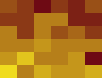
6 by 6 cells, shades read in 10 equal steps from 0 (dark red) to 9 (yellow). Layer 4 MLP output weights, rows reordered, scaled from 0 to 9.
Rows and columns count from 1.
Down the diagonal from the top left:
3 2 5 5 6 7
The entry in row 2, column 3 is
5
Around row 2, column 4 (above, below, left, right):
2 3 5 1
